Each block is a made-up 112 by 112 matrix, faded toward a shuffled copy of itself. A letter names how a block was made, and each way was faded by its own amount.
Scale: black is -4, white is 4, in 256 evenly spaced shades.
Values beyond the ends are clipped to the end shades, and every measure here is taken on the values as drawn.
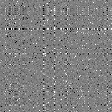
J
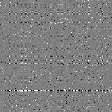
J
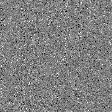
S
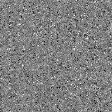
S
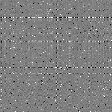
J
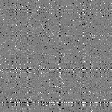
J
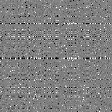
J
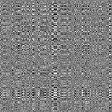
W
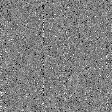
S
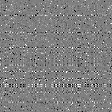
J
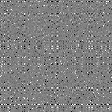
J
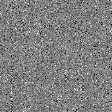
S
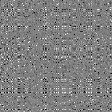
J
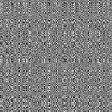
W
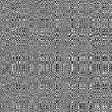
W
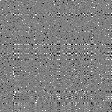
J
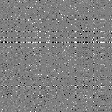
J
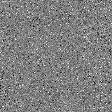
S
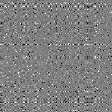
J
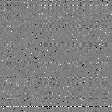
J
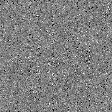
S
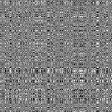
W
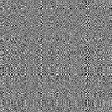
W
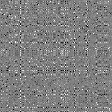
J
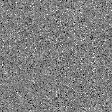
S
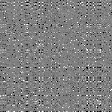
J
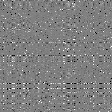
J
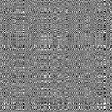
W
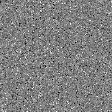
S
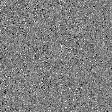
S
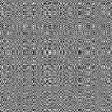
W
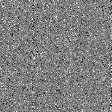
S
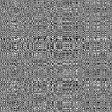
W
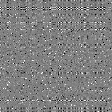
J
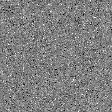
S
